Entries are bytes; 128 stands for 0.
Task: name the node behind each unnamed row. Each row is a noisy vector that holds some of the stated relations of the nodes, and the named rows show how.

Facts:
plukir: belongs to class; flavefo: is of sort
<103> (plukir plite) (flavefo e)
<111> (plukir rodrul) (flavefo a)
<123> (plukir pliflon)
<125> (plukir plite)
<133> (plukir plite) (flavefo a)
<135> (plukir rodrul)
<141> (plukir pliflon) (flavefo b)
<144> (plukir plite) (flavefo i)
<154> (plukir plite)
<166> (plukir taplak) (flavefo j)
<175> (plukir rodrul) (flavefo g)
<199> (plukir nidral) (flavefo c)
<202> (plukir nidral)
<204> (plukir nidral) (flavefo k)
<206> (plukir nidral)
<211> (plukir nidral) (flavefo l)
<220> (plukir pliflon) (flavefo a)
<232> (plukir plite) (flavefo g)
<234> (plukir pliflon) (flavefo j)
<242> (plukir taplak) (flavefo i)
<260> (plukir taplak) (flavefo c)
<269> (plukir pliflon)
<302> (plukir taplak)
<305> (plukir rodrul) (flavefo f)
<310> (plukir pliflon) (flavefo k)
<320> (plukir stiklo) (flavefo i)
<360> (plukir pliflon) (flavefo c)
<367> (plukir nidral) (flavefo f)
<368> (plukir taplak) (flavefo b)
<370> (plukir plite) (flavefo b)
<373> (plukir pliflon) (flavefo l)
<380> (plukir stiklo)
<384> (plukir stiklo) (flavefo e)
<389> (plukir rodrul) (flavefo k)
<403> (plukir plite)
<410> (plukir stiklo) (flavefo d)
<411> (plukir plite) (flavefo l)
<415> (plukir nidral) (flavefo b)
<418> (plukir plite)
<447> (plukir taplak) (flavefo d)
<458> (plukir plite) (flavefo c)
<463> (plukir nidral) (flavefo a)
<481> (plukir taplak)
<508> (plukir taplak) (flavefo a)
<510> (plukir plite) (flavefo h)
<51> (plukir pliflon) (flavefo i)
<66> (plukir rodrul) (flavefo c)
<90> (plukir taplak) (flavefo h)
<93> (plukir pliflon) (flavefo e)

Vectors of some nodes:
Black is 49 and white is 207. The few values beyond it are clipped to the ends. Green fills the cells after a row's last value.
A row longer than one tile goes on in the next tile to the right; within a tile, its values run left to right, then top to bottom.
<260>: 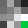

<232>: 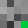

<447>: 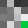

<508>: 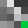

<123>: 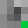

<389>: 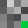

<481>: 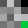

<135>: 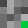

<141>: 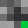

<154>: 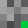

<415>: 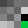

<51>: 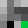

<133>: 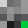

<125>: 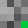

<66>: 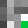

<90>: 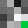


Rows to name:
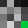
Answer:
<368>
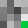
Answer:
<360>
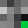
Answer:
<370>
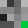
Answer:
<510>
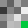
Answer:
<199>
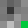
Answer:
<384>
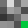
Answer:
<111>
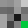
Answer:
<310>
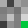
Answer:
<458>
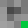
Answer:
<380>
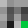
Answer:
<320>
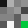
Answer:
<305>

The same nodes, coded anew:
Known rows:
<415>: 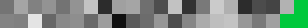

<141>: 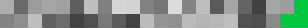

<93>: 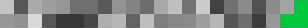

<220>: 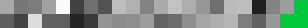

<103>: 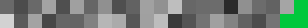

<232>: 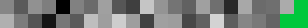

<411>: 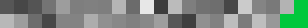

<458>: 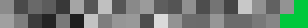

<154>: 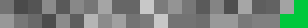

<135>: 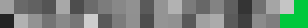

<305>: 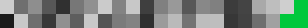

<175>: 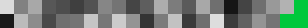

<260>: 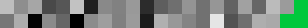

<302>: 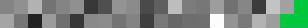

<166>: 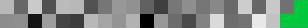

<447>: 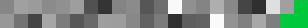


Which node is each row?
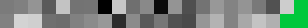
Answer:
<211>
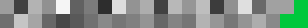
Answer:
<373>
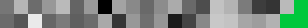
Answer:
<463>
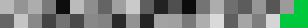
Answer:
<367>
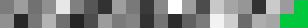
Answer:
<508>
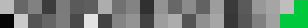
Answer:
<66>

